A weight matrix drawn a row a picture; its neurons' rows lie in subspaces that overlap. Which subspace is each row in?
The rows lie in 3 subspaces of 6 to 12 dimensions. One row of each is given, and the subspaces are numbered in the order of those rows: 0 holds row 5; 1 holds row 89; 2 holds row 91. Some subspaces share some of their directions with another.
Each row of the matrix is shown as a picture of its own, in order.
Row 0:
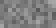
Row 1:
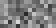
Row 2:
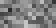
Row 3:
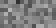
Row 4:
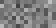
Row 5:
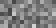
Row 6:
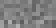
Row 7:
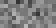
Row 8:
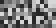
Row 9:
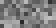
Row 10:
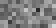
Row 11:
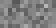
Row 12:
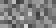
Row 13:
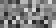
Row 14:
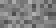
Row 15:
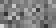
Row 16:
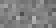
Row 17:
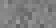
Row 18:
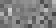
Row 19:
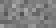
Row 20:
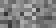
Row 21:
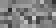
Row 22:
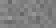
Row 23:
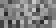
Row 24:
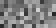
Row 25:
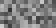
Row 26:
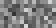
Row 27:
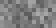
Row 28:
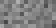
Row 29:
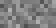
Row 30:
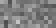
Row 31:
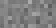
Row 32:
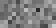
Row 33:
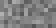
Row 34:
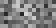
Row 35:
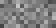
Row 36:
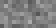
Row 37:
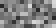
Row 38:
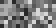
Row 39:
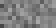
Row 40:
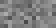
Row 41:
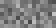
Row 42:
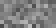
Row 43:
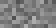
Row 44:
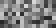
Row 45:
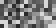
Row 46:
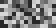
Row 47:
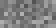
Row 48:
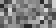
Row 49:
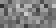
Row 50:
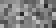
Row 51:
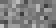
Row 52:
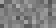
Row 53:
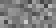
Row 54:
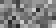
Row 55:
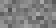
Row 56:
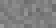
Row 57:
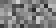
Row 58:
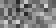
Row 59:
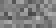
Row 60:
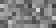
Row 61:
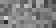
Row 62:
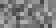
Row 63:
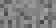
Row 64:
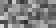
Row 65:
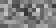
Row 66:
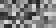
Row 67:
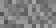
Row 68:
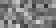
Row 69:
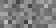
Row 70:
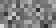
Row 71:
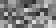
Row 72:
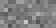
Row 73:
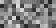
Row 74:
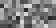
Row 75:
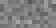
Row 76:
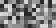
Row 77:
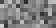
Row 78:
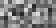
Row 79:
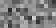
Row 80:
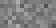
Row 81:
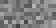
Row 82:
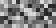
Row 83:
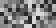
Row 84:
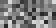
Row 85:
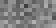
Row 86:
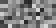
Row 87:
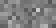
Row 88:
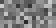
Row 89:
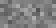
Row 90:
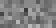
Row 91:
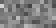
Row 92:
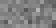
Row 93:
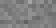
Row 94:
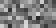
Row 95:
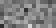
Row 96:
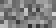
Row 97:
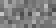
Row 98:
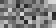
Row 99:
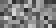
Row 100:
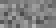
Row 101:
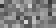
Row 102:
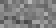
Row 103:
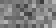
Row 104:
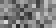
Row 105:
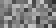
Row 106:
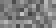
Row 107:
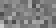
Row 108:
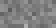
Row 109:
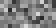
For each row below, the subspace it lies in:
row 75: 0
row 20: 2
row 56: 0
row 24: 0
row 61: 0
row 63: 1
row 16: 0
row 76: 1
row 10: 1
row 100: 1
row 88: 1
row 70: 1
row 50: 0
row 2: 0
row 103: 0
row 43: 0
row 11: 1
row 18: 1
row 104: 0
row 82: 0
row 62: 0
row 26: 0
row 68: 1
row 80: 1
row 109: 1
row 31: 0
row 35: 2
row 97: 0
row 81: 1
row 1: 0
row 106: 0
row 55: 1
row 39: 1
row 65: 1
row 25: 2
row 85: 1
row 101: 1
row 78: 0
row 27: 0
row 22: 0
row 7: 0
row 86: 1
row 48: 1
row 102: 0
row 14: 0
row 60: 2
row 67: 0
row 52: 1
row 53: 0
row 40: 1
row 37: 2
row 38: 0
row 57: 0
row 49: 2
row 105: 0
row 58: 2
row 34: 1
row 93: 0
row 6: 1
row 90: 0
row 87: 1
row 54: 2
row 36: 0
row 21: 2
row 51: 1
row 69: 0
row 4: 1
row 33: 0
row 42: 0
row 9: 2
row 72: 0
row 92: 1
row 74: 2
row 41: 1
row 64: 0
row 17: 0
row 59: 0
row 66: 0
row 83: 0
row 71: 1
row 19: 1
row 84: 2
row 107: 2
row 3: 0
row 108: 0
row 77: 2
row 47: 2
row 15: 1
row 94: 1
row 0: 2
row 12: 0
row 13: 2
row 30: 0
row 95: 0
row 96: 0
